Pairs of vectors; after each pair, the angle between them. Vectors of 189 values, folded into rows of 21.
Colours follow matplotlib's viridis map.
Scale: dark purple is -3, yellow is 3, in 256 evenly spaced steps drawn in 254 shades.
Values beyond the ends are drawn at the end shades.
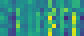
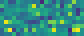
orthogonal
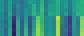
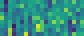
partly aligned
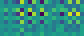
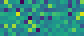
partly opposed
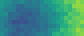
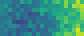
nearly parallel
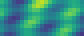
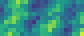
nearly opposite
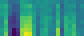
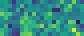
partly aligned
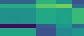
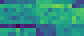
nearly parallel
